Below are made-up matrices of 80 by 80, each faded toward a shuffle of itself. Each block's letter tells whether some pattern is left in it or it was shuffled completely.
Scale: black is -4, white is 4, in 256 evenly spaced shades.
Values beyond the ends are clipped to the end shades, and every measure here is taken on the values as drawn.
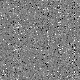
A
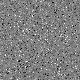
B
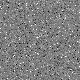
B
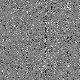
A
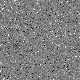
B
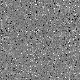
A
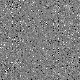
A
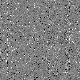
A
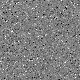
B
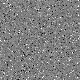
B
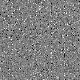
A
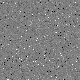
B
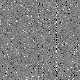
A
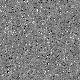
B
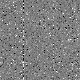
A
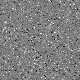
B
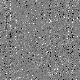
A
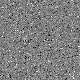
B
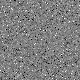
B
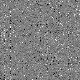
A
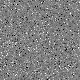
B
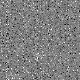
A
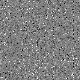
A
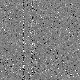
A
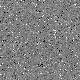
B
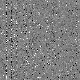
A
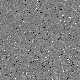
B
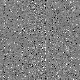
A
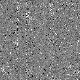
A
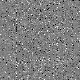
A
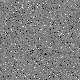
B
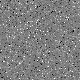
B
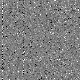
A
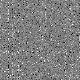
A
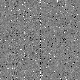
A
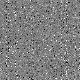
A
